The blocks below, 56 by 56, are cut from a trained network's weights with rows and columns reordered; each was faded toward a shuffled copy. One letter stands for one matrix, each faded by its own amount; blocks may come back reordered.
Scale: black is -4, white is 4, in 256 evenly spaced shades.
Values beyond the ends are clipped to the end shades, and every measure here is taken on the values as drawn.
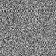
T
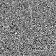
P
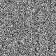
P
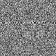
T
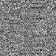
T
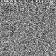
T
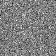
P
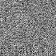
T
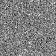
P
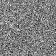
P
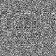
T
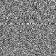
T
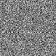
T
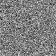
P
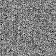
P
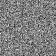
P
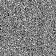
P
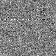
P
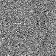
P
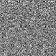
T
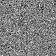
P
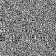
T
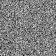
P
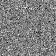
P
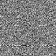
T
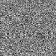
T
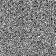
P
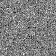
P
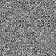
T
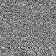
T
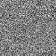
T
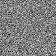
T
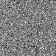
P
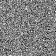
P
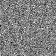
P
